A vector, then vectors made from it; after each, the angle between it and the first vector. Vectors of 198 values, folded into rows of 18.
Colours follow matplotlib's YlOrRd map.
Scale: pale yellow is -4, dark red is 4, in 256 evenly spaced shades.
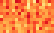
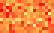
orthogonal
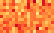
nearly opposite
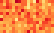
nearly parallel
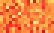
partly opposed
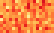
nearly opposite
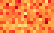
partly aligned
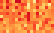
nearly parallel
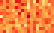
nearly parallel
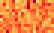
nearly opposite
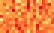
nearly opposite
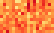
nearly opposite
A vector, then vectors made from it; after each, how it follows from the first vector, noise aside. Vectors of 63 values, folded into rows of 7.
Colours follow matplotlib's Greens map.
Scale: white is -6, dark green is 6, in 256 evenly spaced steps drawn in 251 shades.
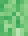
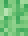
wrapped around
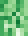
scaled up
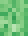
wrapped around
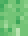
partly zeroed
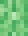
wrapped around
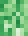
scaled up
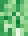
scaled up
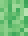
wrapped around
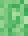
wrapped around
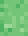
partly zeroed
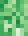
scaled up
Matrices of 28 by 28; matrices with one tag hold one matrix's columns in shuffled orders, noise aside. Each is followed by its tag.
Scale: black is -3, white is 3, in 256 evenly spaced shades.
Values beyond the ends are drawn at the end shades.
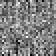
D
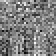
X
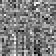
X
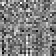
X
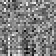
X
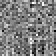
X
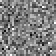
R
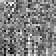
X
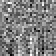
X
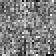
D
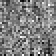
D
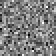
R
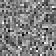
R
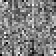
D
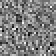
R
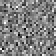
R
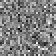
R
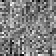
D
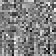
X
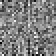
D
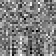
X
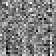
X
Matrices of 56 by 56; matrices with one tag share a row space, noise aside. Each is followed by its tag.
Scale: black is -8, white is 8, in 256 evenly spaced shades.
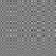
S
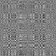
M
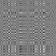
M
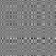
S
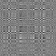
M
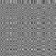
S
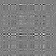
M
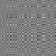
S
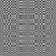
M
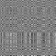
S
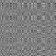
S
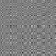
S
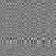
S
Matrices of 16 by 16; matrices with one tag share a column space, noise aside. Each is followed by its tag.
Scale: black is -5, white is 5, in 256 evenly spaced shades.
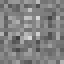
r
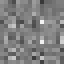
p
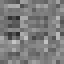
r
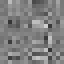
p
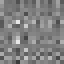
p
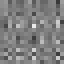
p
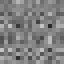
p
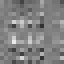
p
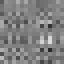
p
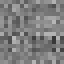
r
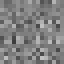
p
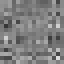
p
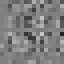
r
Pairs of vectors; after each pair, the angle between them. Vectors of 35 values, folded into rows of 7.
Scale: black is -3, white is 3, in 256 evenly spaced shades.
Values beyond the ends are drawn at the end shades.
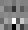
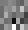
nearly opposite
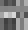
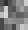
partly aligned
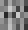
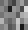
partly opposed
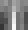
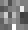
partly aligned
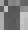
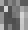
nearly parallel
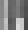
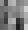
nearly opposite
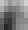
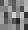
orthogonal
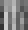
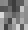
partly opposed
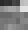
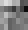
nearly opposite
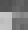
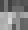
nearly parallel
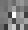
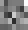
partly aligned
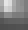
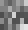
orthogonal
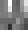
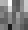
nearly parallel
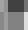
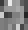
partly opposed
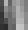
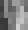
nearly parallel
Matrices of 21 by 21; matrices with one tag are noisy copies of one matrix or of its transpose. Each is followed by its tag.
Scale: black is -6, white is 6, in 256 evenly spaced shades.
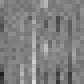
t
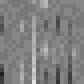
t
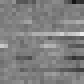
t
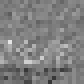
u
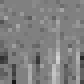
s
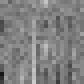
t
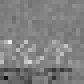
u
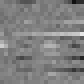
t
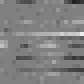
t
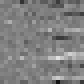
s
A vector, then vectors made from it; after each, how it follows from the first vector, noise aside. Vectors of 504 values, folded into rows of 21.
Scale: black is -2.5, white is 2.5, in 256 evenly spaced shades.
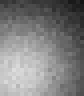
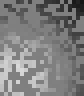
partly zeroed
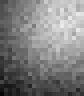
reversed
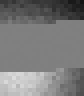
partly zeroed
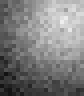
reversed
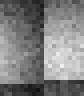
wrapped around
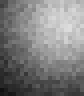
reversed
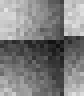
wrapped around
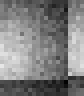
wrapped around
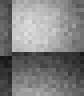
wrapped around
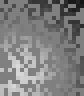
partly zeroed
